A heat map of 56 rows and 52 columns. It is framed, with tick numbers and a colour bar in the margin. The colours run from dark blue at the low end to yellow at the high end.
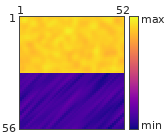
It is made of 2 by 1 panels. Panel 1,1: very high, blotchy, faint in contrast. Panel 2,1: very low, slanting up to the right, faint in contrast.
